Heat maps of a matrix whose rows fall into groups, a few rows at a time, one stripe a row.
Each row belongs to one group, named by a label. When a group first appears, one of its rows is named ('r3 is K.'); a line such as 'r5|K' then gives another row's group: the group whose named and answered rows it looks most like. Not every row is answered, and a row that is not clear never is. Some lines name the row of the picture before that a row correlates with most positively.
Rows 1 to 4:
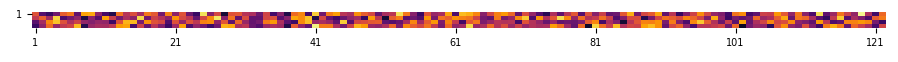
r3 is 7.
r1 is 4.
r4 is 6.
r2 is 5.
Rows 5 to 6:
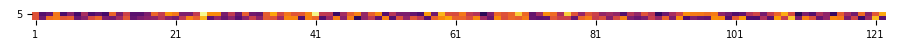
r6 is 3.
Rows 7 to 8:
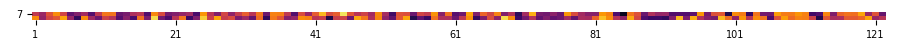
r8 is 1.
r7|1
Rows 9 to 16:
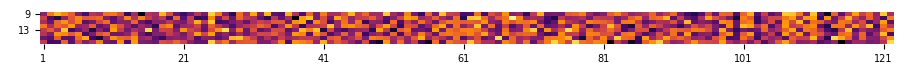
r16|5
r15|6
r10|4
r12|1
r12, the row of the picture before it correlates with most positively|7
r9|1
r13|5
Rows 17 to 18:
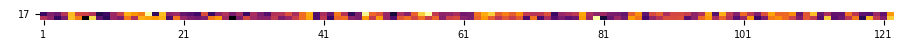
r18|4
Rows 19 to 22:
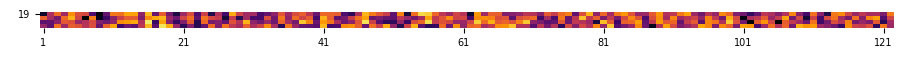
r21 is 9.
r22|1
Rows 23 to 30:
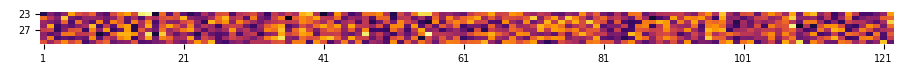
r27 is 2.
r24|5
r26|2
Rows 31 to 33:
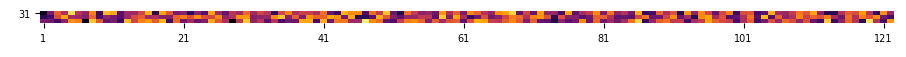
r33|4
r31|1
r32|7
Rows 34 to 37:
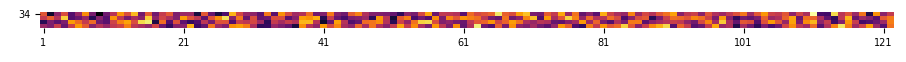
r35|5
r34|9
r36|4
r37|6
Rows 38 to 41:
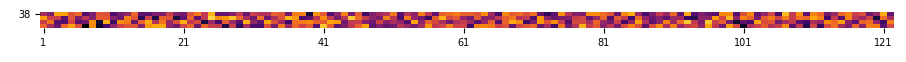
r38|3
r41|9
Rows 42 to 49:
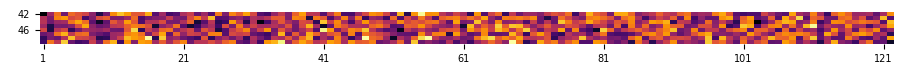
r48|4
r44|6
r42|6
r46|9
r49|2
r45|4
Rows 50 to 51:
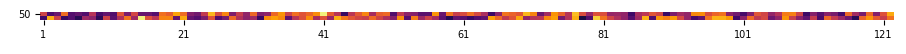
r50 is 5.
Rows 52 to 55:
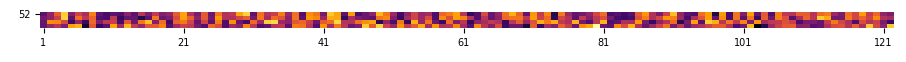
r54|2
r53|7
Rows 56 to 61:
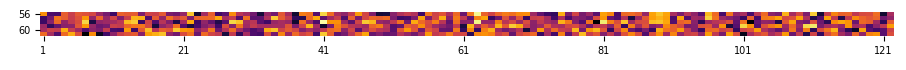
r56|9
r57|7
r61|9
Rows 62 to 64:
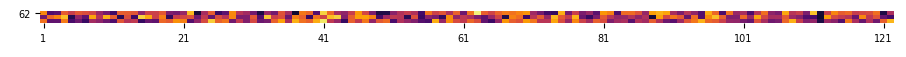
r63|2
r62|9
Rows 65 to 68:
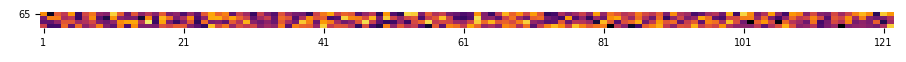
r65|1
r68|5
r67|9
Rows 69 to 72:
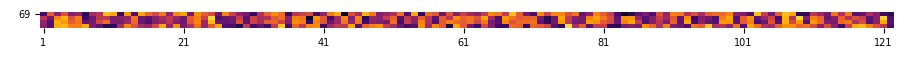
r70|3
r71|3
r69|2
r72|7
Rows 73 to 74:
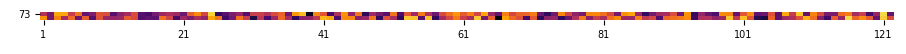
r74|1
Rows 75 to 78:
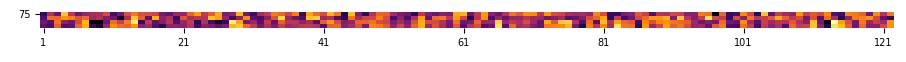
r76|7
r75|7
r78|6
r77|6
